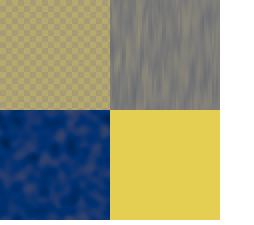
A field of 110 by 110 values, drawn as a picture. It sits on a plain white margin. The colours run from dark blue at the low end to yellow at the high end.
It is made of 2 by 2 panels. Panel 1,1: high, checkered, faint in contrast. Panel 1,2: middling, streaked downward, faint in contrast. Panel 2,1: very low, blotchy, faint in contrast. Panel 2,2: very high, flat.
